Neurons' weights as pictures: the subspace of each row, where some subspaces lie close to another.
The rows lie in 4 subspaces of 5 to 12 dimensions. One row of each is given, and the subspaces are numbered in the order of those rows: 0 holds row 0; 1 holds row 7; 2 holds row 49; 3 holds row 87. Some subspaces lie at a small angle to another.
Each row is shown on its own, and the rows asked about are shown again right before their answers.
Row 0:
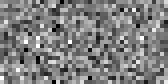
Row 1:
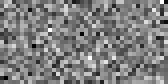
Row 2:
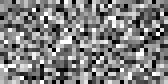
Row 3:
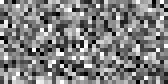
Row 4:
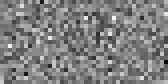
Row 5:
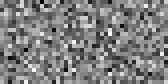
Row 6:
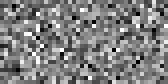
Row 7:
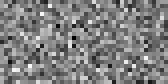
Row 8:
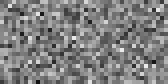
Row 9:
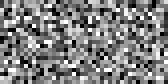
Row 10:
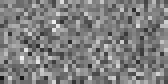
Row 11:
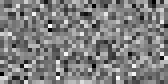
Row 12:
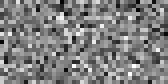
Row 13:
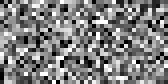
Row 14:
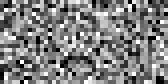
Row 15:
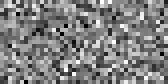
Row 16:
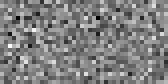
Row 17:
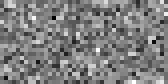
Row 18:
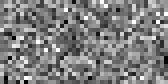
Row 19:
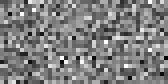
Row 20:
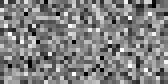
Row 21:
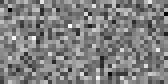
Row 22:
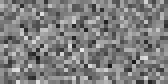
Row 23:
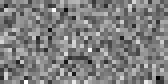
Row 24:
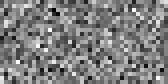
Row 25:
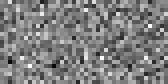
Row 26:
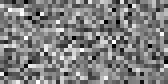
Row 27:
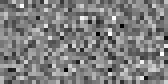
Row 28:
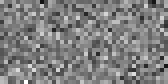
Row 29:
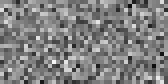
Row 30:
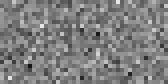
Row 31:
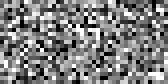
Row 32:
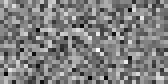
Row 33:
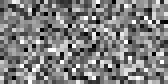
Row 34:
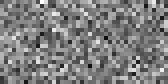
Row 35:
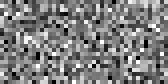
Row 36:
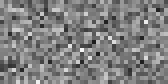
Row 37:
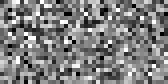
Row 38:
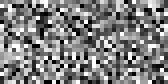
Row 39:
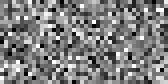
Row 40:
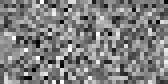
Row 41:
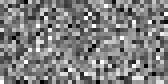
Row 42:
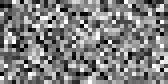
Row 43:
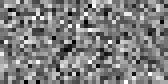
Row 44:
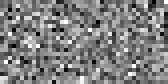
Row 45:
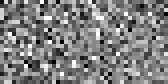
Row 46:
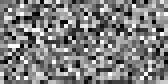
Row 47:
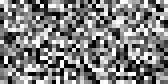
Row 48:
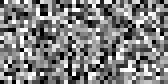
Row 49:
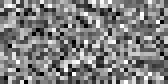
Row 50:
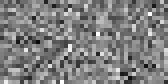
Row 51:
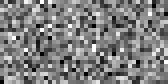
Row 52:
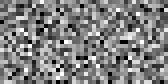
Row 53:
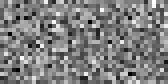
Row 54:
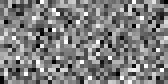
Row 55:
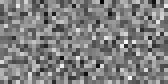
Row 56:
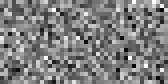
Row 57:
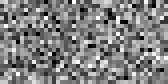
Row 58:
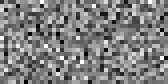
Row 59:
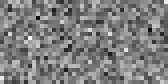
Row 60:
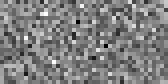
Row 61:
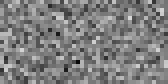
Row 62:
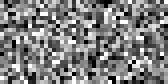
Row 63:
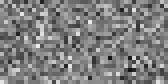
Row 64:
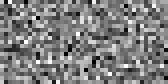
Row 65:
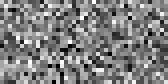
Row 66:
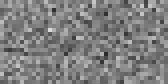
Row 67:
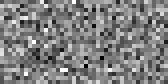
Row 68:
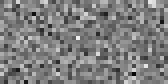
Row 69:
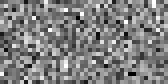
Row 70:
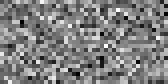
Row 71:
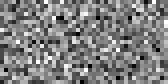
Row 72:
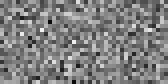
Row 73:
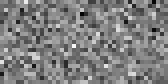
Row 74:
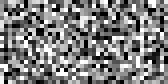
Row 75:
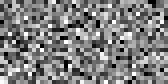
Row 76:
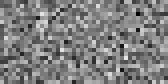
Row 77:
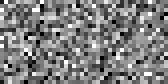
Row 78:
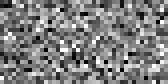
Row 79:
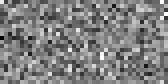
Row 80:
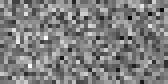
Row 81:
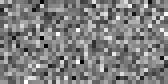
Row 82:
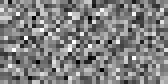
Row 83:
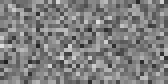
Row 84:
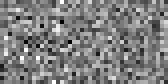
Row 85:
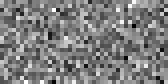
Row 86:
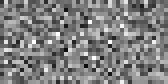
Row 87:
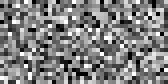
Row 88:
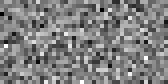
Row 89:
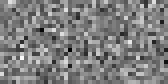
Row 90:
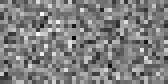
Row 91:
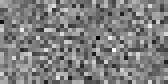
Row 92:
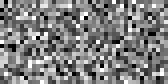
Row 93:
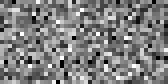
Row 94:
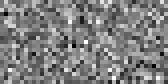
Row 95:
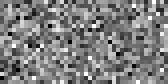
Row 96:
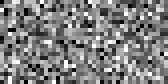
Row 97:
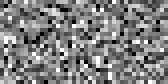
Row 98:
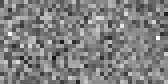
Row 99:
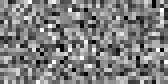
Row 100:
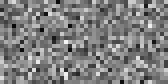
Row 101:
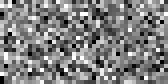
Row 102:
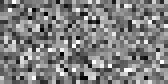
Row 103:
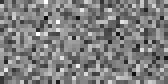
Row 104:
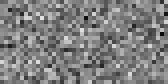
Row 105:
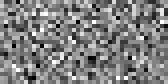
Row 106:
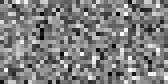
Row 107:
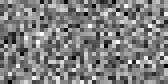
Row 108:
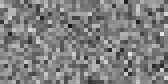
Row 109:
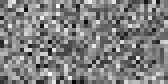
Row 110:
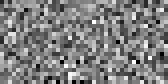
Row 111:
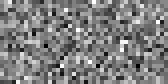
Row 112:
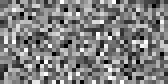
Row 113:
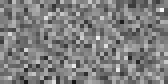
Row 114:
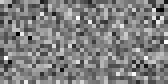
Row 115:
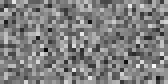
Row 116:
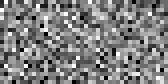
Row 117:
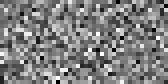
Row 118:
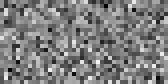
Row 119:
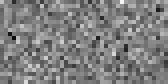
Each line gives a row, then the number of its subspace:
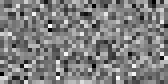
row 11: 1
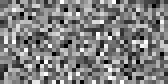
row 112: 1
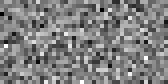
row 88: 1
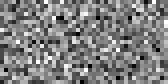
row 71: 1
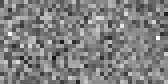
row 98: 3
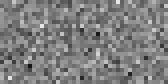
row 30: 1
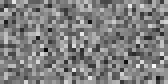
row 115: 0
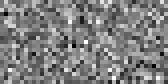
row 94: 2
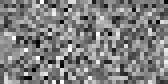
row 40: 2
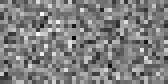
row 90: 1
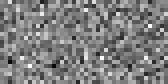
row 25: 1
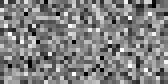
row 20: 3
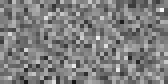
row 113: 0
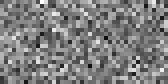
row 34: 0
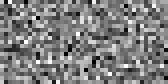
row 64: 3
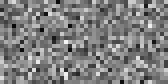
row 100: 3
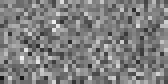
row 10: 0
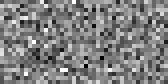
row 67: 1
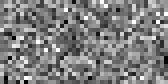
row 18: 2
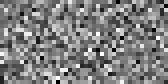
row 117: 1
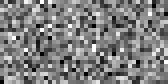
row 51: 3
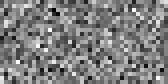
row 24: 2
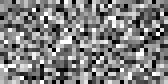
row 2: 1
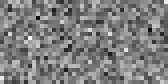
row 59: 2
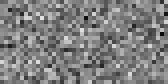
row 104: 1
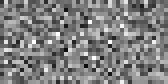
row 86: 3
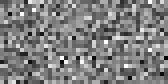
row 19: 3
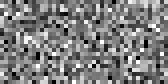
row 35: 1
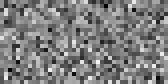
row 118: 2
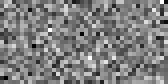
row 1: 1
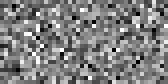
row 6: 1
